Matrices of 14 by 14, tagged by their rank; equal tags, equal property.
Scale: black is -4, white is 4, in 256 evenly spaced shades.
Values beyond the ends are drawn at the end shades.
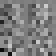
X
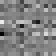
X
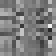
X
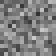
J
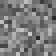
J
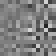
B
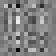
B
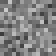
J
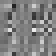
B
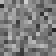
J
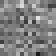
X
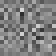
X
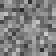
J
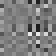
B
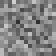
J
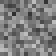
J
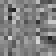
X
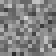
J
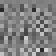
X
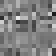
B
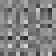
B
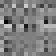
B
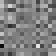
B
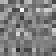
X
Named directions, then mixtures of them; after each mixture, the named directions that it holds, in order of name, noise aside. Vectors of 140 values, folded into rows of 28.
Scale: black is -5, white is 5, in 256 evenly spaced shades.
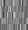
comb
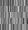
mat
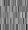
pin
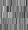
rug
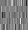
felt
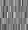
comb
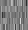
felt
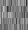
rug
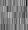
felt, rug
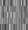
comb, mat, rug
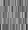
comb, pin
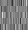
felt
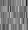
felt, mat, rug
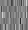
felt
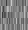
felt, rug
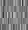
comb, mat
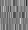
comb, felt, rug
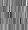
felt, mat, rug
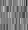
felt, rug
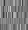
comb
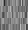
comb, felt, pin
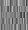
pin, rug
